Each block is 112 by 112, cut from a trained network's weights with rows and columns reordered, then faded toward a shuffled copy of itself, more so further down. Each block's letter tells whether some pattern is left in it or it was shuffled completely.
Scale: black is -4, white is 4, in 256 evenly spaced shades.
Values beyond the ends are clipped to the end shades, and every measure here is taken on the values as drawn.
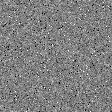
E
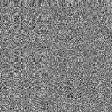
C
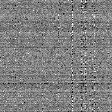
C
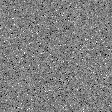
E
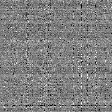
C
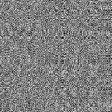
C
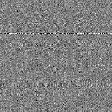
C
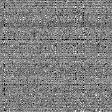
C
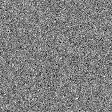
E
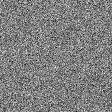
E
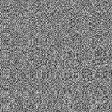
C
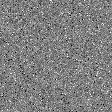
E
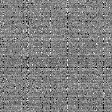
C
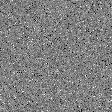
E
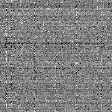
C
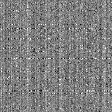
C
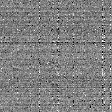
C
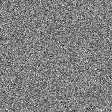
E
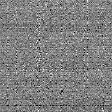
C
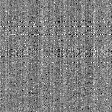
C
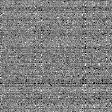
C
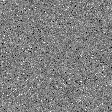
E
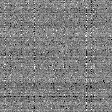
C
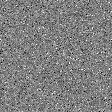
E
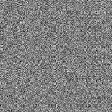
C
